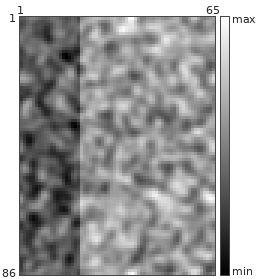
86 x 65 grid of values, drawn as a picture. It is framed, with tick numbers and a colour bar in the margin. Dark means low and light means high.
Grain: blotchy. Seam: vertical, 30% of the way across, the right part higher. Average level on the scale: 50%.
